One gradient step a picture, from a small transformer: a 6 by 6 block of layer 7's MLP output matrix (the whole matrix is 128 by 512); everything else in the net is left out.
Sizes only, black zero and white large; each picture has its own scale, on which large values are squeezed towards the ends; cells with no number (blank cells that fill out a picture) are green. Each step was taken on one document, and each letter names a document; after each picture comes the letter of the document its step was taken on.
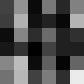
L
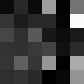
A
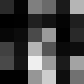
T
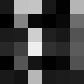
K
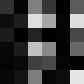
T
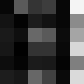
A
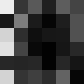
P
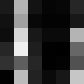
P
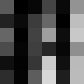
T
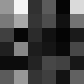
L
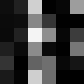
T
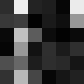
L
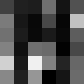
T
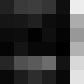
A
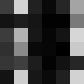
P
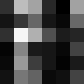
L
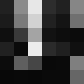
K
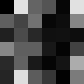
L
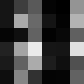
K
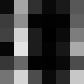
P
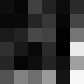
A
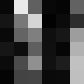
K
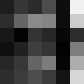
A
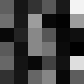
T
